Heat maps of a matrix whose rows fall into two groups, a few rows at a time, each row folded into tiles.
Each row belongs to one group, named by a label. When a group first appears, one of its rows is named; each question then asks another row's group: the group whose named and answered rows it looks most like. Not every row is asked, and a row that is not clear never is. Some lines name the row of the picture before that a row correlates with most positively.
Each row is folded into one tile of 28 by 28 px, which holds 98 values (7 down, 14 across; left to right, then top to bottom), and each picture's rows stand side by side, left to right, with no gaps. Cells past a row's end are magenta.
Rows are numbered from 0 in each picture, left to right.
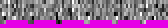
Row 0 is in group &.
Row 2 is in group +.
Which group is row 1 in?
&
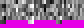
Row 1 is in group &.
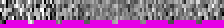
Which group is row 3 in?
&
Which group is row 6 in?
&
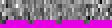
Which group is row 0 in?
+
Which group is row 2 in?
&
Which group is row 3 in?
&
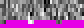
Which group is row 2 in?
+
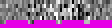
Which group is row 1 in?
+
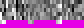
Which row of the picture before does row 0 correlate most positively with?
2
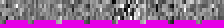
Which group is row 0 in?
+
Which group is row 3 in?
&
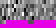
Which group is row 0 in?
&
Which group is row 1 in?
&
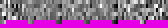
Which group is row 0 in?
&
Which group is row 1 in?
+
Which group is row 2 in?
&
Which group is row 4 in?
&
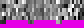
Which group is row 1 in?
+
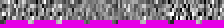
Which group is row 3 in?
+
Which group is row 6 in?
&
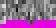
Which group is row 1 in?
+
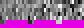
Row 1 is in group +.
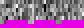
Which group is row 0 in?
+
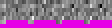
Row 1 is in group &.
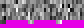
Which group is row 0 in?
&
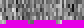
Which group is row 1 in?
+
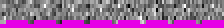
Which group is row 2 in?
&
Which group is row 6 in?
+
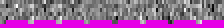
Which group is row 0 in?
+
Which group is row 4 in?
&
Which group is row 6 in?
+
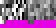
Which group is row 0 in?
+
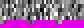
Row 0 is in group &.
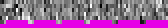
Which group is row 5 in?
+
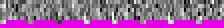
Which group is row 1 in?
+
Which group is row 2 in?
+
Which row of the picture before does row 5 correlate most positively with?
3
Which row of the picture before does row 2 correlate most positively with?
5
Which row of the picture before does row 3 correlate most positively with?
1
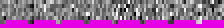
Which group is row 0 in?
&
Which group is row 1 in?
&
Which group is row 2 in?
+
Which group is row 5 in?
+
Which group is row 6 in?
&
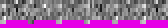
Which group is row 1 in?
+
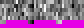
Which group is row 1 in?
&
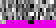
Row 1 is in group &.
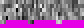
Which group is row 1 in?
&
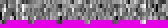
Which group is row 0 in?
+
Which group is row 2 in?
&
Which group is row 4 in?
&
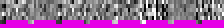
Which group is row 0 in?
&
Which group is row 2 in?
&
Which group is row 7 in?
+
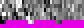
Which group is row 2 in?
&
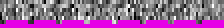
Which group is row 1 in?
&
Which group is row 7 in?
+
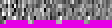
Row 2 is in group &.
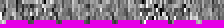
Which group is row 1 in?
&
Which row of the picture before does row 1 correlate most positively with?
0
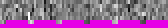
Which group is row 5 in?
&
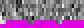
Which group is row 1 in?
&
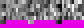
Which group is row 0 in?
&
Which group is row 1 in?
+
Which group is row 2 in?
&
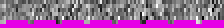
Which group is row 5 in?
+
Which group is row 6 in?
+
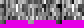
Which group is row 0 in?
&
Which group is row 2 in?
&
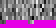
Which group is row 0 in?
+
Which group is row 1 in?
&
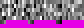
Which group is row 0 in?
&
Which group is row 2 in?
&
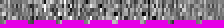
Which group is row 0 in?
&
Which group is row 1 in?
&
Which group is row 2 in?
&
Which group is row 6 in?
&
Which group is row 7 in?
&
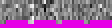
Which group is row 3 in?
+
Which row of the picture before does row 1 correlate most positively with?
4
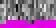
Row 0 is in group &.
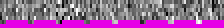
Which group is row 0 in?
+
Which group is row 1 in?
+
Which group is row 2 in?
+
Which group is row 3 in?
+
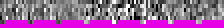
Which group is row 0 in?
+
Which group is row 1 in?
+
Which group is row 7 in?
+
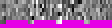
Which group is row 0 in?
&
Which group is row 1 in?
&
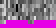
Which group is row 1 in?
+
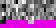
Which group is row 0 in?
&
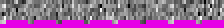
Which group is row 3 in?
+
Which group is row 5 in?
&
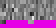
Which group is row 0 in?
&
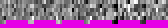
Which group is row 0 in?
&
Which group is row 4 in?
&
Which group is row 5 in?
&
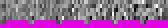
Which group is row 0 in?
&
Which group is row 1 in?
&
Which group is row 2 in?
+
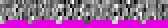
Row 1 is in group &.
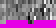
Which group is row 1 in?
+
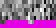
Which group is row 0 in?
+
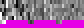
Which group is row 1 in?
+
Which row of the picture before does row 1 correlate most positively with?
0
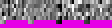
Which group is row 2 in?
&
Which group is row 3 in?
&
